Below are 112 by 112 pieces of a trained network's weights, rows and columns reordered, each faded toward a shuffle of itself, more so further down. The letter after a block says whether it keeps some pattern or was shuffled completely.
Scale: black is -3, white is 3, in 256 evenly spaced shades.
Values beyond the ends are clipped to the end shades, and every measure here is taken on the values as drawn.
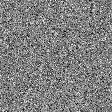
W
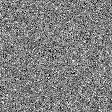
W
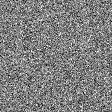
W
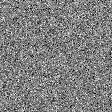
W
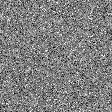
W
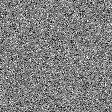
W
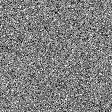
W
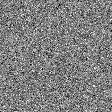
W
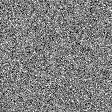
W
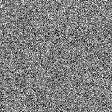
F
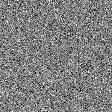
W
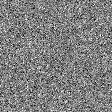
W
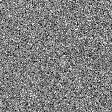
W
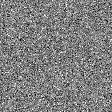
W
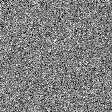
W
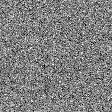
W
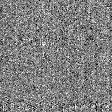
F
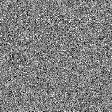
F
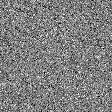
W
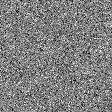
W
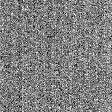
F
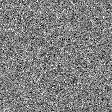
W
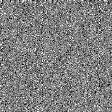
F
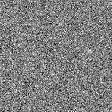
F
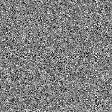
F
